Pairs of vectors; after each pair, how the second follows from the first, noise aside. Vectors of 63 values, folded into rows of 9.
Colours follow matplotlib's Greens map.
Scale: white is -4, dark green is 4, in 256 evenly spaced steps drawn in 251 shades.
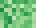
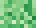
reversed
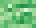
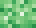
shuffled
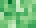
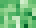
reversed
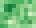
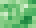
reversed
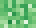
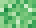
shuffled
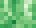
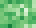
shuffled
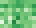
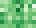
reversed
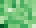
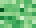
shuffled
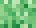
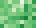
shuffled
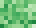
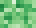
shuffled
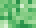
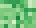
reversed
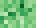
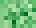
reversed
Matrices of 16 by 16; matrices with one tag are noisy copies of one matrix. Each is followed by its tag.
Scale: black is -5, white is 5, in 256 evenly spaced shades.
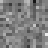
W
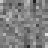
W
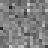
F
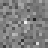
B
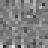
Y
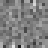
Y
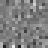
Y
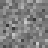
B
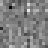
F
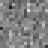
F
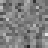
W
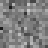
F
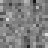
W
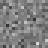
B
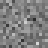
B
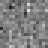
F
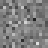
B
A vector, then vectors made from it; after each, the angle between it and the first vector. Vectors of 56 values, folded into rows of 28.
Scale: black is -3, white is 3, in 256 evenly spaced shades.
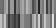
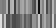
nearly parallel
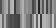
nearly parallel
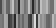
partly aligned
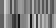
partly aligned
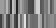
orthogonal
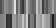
orthogonal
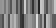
orthogonal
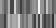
nearly opposite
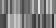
nearly opposite
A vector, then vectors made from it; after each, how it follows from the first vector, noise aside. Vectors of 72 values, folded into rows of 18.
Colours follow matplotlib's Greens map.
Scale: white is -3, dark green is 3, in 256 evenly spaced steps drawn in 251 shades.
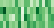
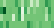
partly zeroed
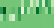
partly zeroed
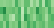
shrunk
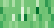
partly zeroed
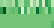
partly zeroed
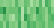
shrunk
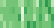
partly zeroed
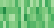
shrunk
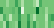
partly zeroed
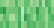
shrunk
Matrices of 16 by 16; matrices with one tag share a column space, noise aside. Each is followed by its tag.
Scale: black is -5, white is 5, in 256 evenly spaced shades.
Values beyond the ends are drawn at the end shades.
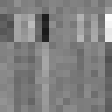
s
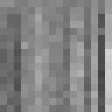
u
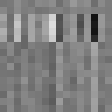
s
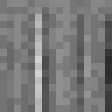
u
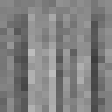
u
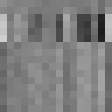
s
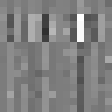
s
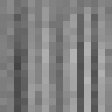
u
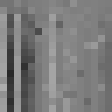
u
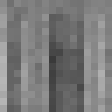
u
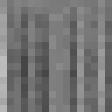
u
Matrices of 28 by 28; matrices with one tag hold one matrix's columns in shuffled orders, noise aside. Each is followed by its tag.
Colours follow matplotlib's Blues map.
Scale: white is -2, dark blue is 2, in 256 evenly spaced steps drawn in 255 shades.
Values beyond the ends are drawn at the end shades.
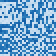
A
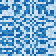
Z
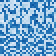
A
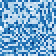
A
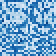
A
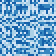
Z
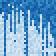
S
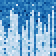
S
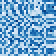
Z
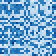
Z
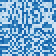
A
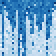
S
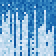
S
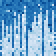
S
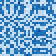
Z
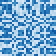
Z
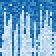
S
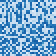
A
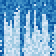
S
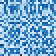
Z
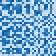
Z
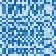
Z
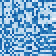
A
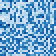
A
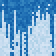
S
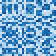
Z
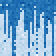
S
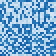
A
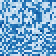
A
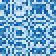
Z
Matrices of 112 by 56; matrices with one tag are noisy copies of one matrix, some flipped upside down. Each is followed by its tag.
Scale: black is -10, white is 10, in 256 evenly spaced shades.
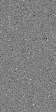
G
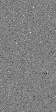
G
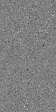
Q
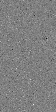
G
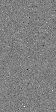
Q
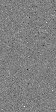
Q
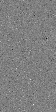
G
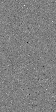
Q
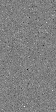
Q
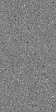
Q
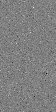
G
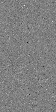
Q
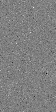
G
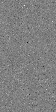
Q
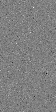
G
